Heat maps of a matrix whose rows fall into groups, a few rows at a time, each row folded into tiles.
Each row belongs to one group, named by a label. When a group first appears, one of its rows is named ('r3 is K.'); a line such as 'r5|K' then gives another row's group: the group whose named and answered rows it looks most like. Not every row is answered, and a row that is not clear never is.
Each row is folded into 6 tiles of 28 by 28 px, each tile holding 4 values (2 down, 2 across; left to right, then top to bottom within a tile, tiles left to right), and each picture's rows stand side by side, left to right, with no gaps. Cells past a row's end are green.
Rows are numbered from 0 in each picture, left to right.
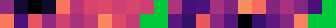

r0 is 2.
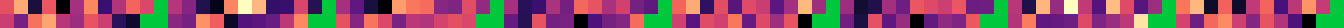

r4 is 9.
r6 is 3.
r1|2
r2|2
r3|2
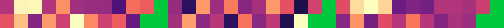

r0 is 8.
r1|3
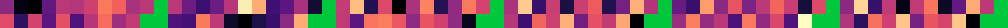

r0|2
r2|9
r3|9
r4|3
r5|9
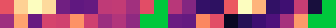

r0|8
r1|2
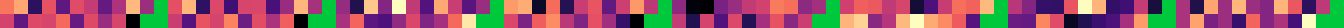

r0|9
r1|9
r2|3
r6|2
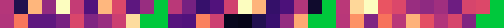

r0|3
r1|2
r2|8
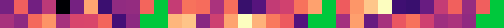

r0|9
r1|8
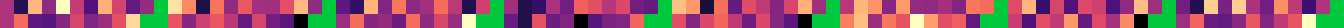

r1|9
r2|3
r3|2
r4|9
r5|8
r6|9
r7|3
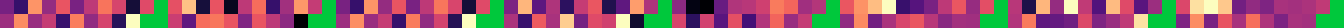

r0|3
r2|3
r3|9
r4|2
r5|8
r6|3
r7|8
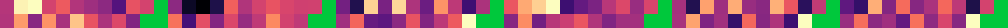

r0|8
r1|2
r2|3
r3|8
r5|3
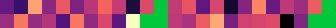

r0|3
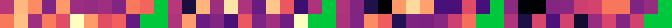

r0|8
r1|3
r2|2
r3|2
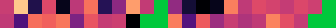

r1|2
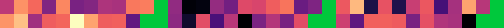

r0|8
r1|2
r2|9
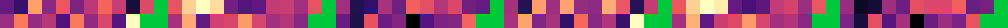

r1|8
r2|2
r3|3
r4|8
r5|2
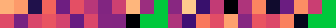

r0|9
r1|9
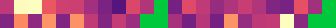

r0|8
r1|9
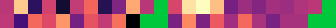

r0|9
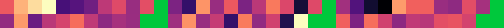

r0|8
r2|2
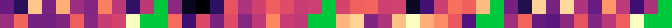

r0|3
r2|8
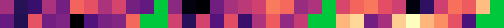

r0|2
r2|8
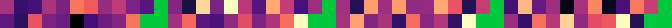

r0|2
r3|9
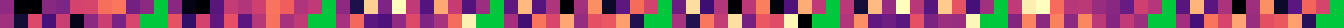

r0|2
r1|2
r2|3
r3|9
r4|9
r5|3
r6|8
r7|9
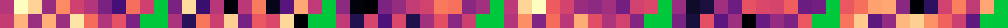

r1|9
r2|2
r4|2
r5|8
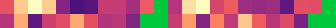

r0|8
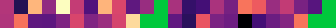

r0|3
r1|2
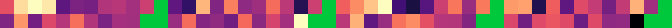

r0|8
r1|3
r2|8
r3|9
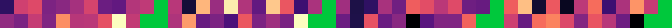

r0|9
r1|3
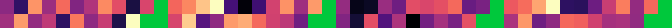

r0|3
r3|8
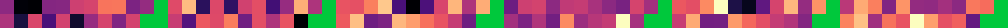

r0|2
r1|9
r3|9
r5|8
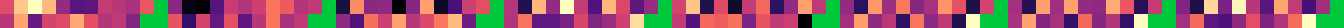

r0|8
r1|2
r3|3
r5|3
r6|3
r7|3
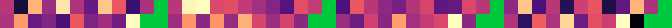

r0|3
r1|8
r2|9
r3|9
